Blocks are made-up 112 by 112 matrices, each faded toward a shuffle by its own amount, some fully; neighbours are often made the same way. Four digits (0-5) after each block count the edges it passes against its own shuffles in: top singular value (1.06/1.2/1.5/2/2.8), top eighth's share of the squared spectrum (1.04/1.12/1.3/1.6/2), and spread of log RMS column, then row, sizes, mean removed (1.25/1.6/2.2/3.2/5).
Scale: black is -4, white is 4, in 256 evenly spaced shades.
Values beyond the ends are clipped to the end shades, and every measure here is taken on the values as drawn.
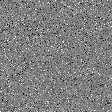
0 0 0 0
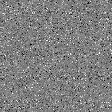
2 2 0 1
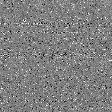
3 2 0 2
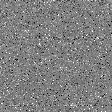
2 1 0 1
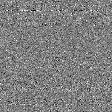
3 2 0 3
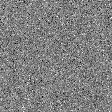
0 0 0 0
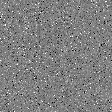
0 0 1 0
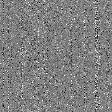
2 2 3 0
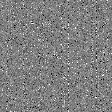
2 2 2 0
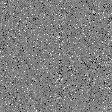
1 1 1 0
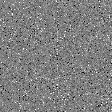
1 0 1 0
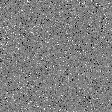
0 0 0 0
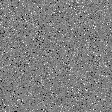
0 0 0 0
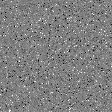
3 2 0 0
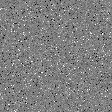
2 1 0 0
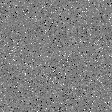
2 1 0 0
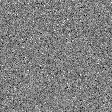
0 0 0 0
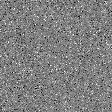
2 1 0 0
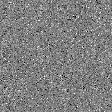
3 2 1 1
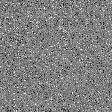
3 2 0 0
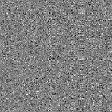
4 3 2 2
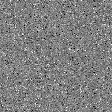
3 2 0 0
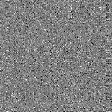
4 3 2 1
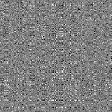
5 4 3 3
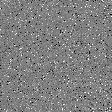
3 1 0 0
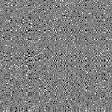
5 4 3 3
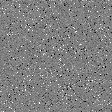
2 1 0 0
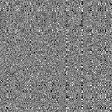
5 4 3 3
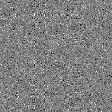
4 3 2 1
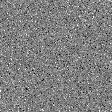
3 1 0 0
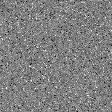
2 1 0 0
